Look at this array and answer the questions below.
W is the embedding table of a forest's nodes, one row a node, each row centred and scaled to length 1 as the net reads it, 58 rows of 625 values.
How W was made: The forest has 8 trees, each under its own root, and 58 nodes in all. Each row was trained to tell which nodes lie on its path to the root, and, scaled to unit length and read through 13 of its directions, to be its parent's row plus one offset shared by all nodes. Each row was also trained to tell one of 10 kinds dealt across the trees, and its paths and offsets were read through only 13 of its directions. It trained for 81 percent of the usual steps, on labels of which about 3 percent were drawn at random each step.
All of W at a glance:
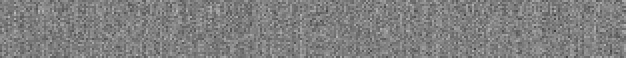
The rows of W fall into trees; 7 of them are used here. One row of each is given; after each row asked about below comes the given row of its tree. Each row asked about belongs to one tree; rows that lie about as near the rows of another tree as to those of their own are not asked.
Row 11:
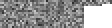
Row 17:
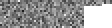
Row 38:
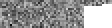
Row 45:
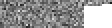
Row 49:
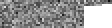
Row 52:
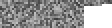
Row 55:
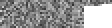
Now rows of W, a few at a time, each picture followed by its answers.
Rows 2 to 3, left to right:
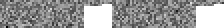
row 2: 45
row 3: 17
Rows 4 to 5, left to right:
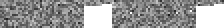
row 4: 52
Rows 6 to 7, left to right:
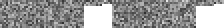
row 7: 45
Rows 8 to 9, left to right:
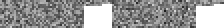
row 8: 49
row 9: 45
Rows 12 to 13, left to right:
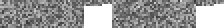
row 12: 49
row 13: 49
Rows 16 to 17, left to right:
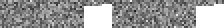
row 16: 45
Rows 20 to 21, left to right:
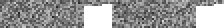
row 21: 45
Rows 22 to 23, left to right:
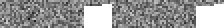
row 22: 45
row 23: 49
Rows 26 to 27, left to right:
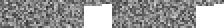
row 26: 17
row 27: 55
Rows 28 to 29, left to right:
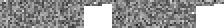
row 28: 17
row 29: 49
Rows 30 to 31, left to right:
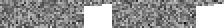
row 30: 49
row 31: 49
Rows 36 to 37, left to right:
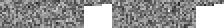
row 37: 11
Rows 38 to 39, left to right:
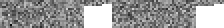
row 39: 11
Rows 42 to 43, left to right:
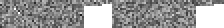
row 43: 17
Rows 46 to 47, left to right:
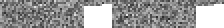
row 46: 45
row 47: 49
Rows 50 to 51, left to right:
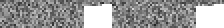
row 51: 17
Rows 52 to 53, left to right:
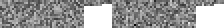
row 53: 49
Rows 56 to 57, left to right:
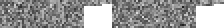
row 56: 45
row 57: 45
